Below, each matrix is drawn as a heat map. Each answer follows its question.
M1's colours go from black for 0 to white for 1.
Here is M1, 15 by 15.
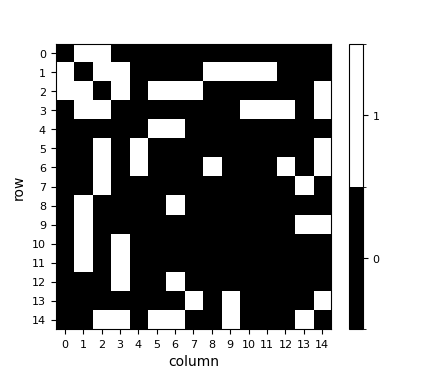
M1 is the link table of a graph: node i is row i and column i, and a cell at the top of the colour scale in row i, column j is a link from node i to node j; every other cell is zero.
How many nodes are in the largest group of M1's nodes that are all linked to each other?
3
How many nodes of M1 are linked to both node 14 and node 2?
3
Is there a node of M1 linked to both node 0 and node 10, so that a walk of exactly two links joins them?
yes
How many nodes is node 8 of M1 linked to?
2
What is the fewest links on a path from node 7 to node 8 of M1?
3
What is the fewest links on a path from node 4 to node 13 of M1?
3
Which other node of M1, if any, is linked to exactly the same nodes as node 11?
node 10
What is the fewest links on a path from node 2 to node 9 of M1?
2
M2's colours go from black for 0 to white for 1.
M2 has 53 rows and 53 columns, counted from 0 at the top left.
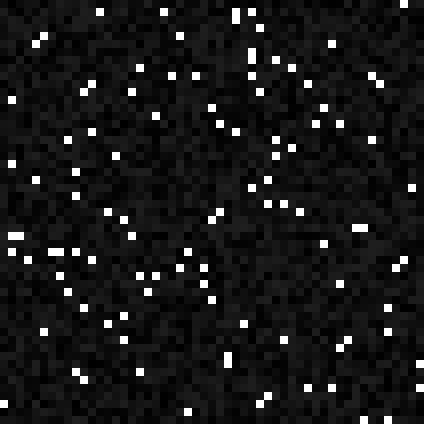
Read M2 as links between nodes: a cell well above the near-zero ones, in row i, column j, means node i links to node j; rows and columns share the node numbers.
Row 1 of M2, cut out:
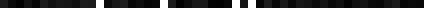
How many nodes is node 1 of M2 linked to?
4
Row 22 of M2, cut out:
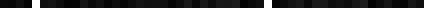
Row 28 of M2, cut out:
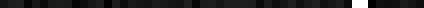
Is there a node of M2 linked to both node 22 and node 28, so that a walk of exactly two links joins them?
no
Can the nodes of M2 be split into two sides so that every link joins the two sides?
yes
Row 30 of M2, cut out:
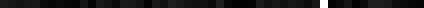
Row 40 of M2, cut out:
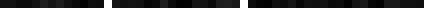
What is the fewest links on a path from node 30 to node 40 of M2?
1
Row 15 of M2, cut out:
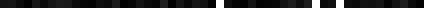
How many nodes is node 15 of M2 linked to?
3
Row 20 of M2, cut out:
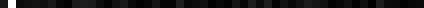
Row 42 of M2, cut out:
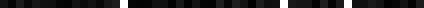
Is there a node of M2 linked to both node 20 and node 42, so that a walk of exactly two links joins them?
no
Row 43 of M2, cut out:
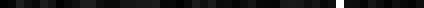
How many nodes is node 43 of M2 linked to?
1
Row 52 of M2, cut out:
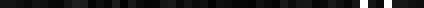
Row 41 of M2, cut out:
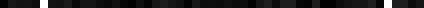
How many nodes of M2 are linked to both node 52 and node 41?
1
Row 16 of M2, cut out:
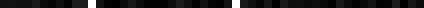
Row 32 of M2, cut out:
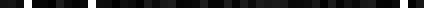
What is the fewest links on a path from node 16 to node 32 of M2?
2
